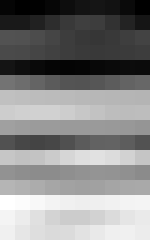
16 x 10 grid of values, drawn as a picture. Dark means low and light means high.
Slope: up to the bottom. Average level on the scale: 50%. Grain: streaks across.
